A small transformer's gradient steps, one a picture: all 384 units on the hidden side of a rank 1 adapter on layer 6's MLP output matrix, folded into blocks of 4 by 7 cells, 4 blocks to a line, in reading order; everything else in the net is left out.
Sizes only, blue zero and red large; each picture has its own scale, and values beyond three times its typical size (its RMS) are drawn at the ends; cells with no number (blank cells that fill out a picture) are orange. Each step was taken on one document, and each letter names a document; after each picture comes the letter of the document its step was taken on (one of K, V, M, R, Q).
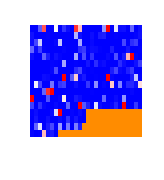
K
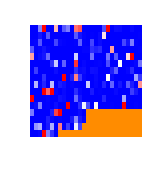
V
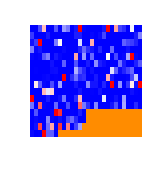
K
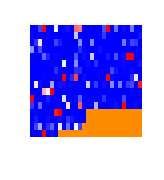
K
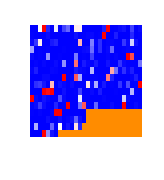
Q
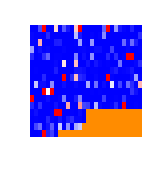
K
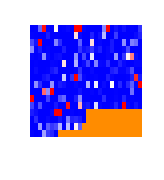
K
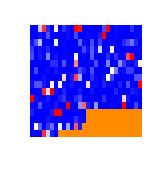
V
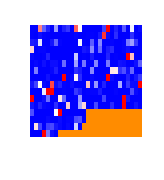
Q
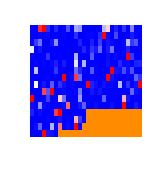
Q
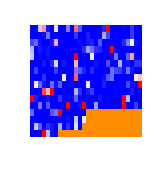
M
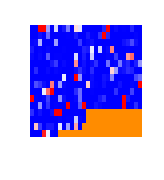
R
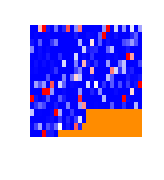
Q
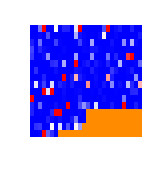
V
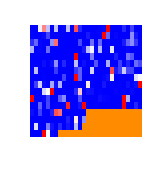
M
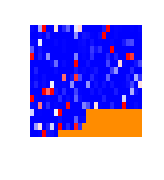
V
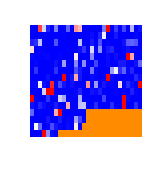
Q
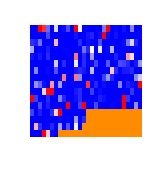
R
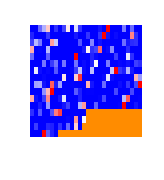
M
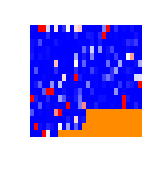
R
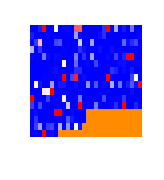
K
